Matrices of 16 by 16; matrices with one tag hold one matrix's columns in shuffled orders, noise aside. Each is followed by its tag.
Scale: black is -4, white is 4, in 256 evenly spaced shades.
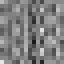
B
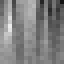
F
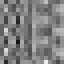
B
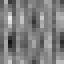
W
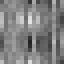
W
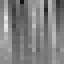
F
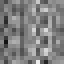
B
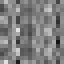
B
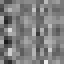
B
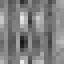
W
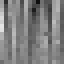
F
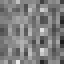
B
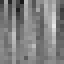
F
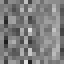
B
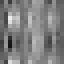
W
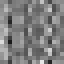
B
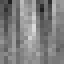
F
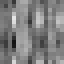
W
